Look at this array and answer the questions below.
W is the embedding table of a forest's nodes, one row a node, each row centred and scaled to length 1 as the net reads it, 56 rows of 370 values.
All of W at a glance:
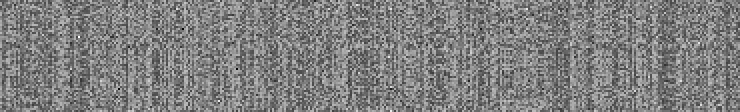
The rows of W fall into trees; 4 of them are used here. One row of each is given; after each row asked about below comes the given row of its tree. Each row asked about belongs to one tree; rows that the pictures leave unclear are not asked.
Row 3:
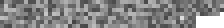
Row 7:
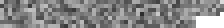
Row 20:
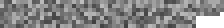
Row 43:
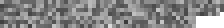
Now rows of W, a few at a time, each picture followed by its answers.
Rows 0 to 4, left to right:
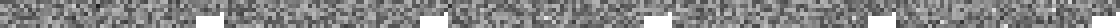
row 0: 3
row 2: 7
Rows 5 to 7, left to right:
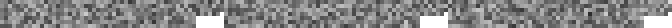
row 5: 20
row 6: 20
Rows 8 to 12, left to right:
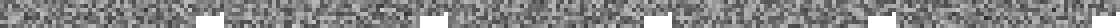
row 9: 43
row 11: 20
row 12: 3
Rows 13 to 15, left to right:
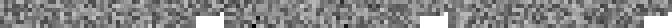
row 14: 43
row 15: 20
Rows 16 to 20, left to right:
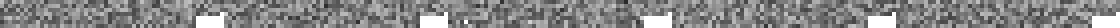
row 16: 20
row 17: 3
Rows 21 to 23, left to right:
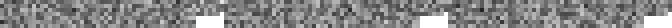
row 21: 7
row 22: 43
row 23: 43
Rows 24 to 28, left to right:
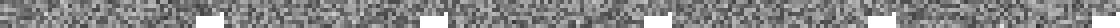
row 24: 3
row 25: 20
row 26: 20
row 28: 3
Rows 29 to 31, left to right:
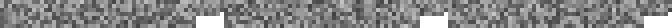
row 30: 20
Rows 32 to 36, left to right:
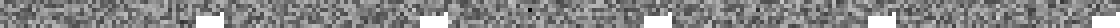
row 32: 3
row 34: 3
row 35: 20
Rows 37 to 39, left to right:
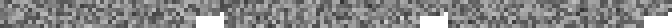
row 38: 43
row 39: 20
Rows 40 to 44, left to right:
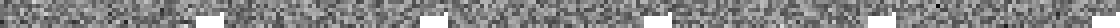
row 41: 20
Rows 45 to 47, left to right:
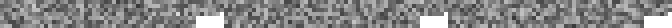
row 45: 7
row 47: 20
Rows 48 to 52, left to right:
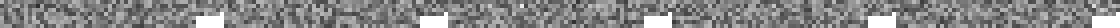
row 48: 7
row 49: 20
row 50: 3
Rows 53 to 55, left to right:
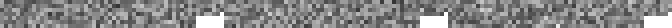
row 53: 3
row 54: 3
